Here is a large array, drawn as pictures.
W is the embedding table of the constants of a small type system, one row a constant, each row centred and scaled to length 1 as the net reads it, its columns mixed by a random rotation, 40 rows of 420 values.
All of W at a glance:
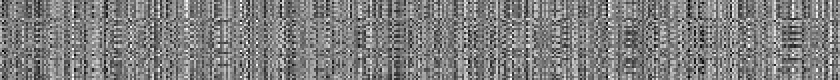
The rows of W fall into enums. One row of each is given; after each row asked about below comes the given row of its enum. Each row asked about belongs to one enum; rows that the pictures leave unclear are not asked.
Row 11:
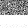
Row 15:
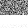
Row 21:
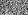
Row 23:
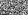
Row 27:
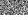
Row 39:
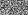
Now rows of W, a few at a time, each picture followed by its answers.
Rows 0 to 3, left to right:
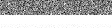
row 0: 11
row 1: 15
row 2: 11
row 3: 27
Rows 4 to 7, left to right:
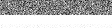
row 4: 11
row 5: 39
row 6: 27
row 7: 11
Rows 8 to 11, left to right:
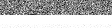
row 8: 27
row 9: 23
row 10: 21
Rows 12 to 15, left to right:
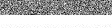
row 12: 39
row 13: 23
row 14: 11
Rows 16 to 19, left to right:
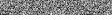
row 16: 23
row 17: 15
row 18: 39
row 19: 23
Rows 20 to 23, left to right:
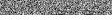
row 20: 15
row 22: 23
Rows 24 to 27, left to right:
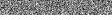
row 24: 39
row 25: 11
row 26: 21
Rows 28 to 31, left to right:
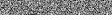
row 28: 39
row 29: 23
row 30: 15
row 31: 15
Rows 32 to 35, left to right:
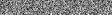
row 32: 21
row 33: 15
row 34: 27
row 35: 27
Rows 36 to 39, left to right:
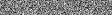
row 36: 15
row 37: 39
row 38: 11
